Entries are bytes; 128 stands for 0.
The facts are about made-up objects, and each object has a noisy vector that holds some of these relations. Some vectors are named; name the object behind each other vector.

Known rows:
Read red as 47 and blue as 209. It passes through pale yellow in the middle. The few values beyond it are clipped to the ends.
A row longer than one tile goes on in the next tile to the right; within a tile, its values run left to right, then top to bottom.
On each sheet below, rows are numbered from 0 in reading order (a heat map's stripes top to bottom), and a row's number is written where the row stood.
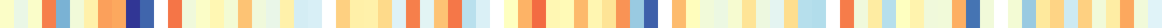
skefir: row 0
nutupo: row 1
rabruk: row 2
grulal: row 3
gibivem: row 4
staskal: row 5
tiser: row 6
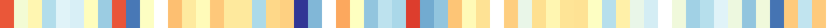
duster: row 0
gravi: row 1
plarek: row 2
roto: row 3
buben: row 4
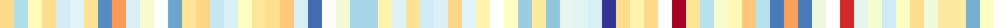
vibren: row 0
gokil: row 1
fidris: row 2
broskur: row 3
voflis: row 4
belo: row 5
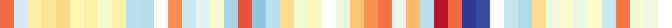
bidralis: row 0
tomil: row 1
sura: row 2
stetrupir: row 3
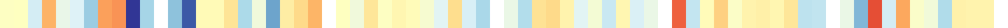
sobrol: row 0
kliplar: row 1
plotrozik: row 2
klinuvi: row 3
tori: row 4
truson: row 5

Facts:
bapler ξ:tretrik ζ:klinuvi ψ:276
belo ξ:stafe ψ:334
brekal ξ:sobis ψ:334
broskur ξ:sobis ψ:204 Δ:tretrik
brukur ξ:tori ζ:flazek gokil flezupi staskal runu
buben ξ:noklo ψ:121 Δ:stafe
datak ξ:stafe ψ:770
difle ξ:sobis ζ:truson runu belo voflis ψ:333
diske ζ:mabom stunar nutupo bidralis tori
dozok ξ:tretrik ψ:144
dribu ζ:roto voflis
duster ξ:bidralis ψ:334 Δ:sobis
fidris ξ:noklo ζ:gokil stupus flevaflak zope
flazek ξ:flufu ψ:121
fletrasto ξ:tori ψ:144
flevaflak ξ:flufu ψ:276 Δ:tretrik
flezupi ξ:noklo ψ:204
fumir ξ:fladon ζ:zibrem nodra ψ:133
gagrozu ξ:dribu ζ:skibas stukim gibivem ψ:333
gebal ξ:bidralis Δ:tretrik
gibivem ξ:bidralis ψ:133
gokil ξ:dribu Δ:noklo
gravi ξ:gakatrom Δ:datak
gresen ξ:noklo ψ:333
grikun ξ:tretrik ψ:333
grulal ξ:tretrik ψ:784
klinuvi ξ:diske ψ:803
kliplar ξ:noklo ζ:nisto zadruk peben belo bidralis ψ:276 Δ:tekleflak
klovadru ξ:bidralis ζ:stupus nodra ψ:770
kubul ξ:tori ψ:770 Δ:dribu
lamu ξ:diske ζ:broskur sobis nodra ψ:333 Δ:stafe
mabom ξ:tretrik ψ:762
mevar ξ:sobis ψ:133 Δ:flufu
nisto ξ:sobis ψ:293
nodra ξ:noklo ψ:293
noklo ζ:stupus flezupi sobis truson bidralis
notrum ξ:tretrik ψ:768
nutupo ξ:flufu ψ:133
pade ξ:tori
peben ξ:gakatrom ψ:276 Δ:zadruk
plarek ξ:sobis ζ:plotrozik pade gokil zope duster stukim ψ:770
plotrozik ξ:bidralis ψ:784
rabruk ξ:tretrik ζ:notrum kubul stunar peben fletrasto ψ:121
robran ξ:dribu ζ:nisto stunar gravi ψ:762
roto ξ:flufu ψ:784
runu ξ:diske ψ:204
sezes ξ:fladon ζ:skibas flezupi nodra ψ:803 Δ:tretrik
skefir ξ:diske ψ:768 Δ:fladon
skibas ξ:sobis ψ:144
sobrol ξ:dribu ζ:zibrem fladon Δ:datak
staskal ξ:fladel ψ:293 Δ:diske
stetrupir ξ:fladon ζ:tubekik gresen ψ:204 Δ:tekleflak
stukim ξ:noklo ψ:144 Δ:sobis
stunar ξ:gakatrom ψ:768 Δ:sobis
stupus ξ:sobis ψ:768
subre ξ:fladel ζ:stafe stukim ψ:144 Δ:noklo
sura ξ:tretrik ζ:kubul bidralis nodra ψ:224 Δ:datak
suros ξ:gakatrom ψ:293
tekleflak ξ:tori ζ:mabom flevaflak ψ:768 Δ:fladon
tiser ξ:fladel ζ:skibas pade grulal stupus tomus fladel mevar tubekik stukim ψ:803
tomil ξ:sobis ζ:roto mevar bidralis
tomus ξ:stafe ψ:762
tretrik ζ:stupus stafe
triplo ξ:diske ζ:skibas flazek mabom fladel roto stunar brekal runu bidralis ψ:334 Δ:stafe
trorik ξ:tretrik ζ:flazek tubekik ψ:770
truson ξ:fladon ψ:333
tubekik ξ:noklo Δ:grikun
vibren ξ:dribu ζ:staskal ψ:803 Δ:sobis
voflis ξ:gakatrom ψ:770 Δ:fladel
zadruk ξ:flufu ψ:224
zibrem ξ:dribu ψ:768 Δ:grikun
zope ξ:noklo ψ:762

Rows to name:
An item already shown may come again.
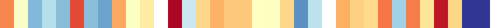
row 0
plarek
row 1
fladel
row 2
notrum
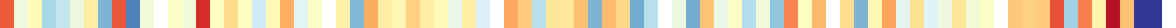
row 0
duster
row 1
grikun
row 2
zadruk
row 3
datak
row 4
lamu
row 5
robran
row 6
notrum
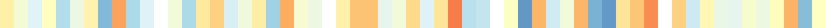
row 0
gebal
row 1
sezes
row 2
dozok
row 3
difle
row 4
suros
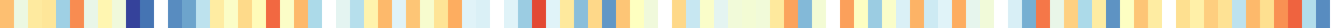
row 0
stupus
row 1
noklo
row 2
tiser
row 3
flevaflak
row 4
suros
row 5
klovadru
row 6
peben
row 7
tretrik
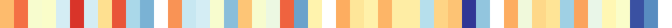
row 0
trorik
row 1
triplo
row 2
gravi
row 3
stupus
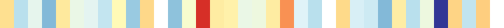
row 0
nodra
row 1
bapler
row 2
stukim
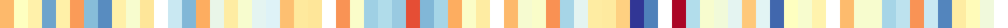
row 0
skibas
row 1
gagrozu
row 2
plarek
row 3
zibrem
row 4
sobis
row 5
mevar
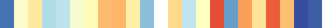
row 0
subre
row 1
tekleflak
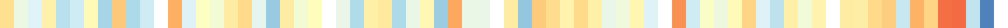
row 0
gebal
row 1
fletrasto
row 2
sezes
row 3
zadruk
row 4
fletrasto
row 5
tretrik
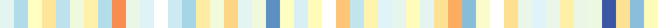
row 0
sezes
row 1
zope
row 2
suros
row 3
tubekik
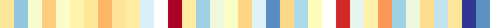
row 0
flufu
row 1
kubul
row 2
stunar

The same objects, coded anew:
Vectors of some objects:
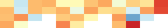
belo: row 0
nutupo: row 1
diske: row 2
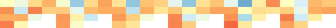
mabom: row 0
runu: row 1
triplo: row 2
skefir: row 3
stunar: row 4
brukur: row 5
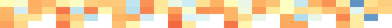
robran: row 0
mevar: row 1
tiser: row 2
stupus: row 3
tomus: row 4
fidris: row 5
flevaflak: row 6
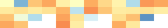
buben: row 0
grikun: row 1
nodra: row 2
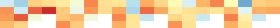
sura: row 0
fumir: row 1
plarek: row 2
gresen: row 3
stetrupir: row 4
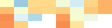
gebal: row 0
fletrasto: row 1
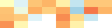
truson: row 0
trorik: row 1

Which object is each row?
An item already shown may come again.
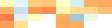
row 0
tomil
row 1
fidris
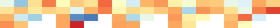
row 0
tubekik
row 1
flufu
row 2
fidris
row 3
difle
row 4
datak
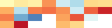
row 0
tretrik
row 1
sura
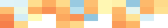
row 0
notrum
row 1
sezes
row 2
lamu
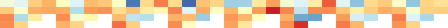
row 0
tekleflak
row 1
rabruk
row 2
stukim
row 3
duster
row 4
gravi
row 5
sobis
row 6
zibrem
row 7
gebal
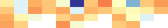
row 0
gagrozu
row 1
peben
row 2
kliplar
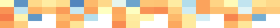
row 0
broskur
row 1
vibren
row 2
subre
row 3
klovadru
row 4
voflis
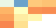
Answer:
subre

